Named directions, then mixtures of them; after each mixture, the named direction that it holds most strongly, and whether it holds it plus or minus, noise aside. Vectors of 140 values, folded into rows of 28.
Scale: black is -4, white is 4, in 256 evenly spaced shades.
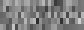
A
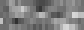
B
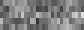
B, plus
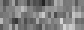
B, plus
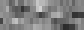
B, minus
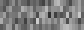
A, minus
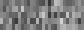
A, minus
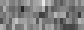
B, minus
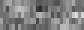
B, plus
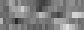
B, plus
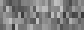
A, minus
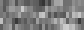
B, plus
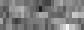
B, plus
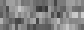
B, plus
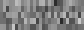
A, plus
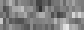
B, plus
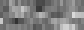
B, plus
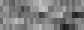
B, minus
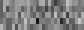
A, plus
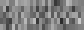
A, plus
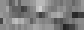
B, minus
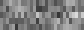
B, plus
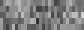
A, plus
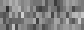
A, plus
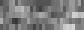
B, plus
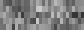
A, minus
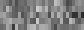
A, minus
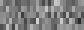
A, minus
